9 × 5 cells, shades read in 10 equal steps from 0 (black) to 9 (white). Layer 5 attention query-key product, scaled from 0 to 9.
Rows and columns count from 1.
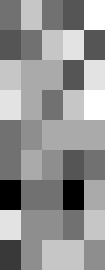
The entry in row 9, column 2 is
5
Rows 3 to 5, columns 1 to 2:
7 6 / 8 6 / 4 5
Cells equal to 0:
2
